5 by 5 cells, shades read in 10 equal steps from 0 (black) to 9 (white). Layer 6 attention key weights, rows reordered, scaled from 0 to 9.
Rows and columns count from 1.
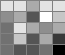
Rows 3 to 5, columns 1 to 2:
4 8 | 4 7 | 4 3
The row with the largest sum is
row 1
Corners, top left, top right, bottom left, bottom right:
8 8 4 0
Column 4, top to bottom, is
8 9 5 6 4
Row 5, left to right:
4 3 3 4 0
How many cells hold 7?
2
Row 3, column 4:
5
